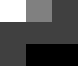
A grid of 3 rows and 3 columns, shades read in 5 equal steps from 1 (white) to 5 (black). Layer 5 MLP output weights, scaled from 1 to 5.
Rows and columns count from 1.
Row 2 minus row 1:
3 1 0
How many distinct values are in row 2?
1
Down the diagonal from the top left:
1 4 5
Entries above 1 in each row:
2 3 3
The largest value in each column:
4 5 5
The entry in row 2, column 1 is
4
